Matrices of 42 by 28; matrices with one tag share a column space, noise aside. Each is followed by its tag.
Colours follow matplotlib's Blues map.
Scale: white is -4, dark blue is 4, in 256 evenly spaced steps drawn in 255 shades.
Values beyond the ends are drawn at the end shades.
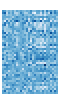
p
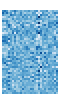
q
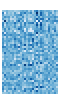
p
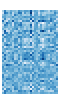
p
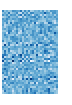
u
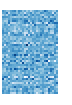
u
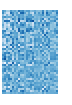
p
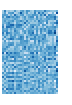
q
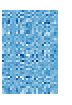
u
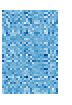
u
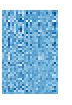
p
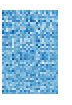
p
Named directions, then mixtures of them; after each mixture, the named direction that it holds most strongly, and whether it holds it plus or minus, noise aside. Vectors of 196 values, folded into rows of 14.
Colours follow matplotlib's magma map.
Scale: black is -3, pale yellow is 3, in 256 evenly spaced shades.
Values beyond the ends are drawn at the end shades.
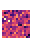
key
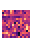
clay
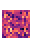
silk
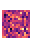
silk, minus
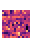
clay, minus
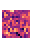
silk, plus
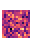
silk, minus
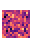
silk, minus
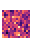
clay, minus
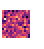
key, plus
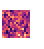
silk, minus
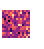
key, minus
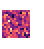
silk, plus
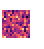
silk, minus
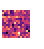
clay, minus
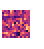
clay, plus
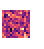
silk, minus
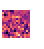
clay, minus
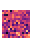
clay, minus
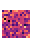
key, minus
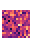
key, minus
